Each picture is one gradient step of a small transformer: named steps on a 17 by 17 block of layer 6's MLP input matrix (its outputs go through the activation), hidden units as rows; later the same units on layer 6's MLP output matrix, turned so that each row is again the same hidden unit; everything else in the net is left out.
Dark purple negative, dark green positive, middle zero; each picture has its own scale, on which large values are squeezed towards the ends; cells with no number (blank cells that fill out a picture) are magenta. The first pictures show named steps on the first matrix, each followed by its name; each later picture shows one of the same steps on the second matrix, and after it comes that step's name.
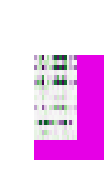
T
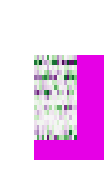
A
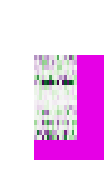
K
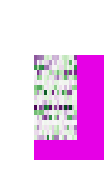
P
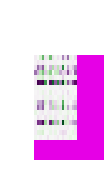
T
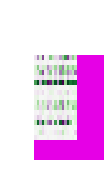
T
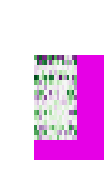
A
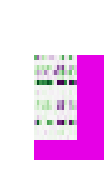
T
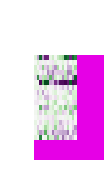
K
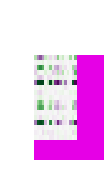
T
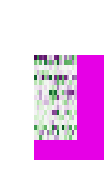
A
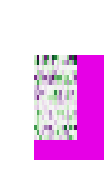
A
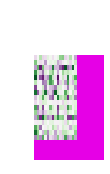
P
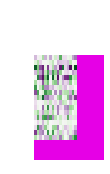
P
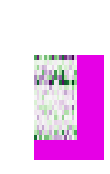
K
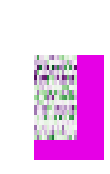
P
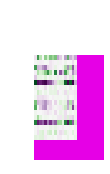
T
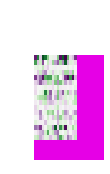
A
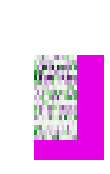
P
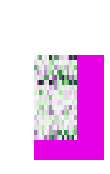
K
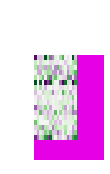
K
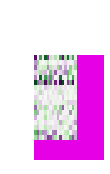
K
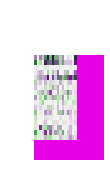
A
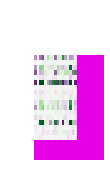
T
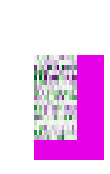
P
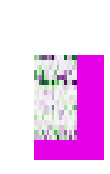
K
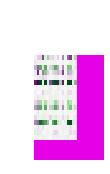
T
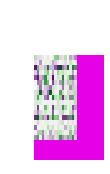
P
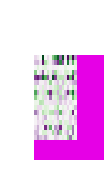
A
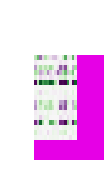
T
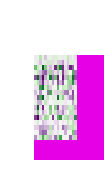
P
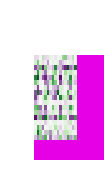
P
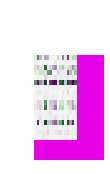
T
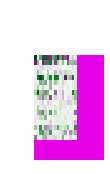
A
